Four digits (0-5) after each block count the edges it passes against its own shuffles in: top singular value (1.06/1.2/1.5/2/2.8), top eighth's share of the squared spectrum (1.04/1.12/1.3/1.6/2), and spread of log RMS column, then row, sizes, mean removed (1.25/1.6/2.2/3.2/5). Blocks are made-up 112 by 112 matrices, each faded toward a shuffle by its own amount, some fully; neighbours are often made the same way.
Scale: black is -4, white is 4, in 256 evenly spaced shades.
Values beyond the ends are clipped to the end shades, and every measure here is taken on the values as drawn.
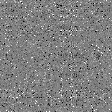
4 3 1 1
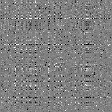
5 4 3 3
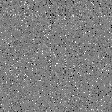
3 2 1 0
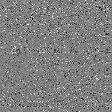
3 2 0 1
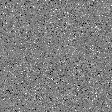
0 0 0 1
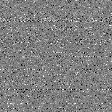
2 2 0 3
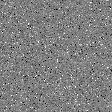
0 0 0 0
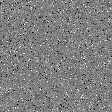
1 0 0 0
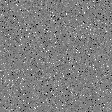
0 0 0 0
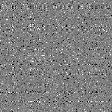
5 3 2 3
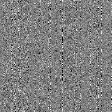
2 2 4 0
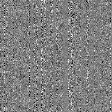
2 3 4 0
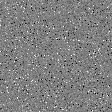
0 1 0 0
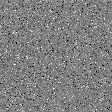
1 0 0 0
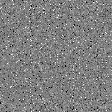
3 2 1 0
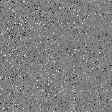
3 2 1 0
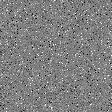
2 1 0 0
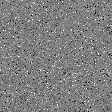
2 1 0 0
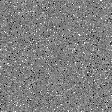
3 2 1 0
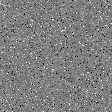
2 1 0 0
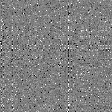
4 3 2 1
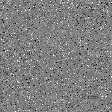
3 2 1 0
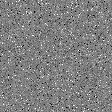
2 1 0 0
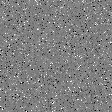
0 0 0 0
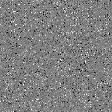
4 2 1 1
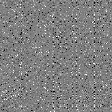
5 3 2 1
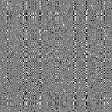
5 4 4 3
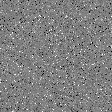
2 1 0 0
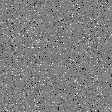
3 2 1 0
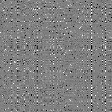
5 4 3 2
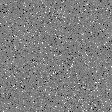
0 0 0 0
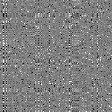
5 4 3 2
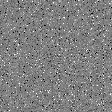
3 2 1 0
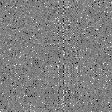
4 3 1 1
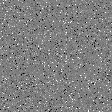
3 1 0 0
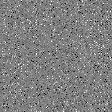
4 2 1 1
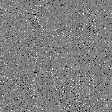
4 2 1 0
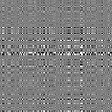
5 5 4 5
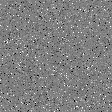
0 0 0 0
